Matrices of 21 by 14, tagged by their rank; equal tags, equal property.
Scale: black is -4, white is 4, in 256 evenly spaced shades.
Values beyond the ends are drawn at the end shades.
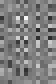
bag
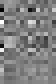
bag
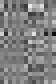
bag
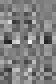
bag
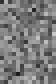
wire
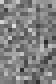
wire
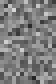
wire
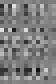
bag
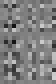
bag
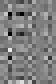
bag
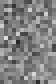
wire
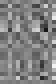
bag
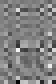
bag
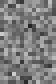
wire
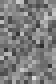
wire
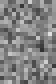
wire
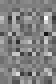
bag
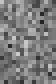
wire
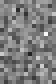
wire
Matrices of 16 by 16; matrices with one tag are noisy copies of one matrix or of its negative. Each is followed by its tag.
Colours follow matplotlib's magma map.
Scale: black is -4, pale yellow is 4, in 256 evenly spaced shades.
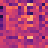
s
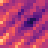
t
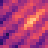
t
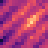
t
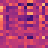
s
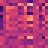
s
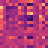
s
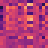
s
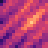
t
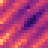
t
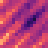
t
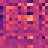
s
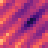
t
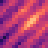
t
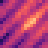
t
